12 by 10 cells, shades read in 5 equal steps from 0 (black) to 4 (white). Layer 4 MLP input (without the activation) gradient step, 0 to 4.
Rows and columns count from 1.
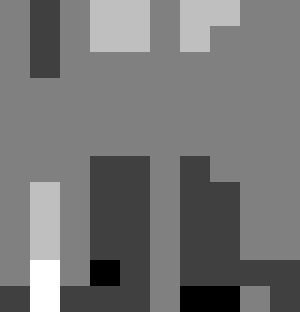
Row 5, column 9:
2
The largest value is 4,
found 2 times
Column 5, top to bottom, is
3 3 2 2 2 2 1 1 1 1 1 1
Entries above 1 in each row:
9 9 9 10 10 10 7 6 6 6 4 3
